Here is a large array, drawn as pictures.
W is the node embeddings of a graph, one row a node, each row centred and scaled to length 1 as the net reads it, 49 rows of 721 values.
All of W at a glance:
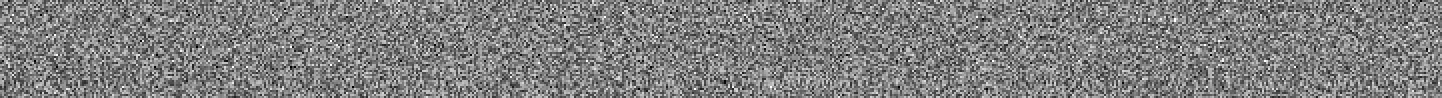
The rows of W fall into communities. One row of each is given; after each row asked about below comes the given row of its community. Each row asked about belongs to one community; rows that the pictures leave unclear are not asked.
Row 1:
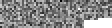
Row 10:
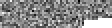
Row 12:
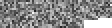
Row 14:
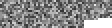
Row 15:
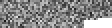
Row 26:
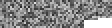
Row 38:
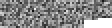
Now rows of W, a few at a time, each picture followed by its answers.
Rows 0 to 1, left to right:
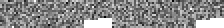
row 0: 38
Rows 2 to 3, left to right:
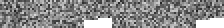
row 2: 12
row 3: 15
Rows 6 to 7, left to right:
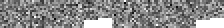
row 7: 14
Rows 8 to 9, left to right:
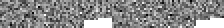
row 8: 14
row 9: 10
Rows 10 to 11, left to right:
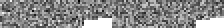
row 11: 1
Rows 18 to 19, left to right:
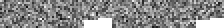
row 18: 12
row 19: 26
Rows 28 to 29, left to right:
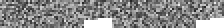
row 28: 38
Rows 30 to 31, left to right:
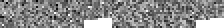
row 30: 15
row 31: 15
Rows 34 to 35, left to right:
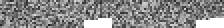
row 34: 38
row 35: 15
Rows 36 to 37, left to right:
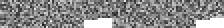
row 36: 38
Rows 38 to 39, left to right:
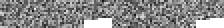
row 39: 38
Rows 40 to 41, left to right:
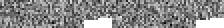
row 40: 12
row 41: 12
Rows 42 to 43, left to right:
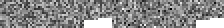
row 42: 14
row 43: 26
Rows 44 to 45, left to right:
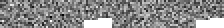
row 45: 12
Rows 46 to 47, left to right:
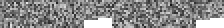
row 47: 14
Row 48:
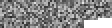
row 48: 26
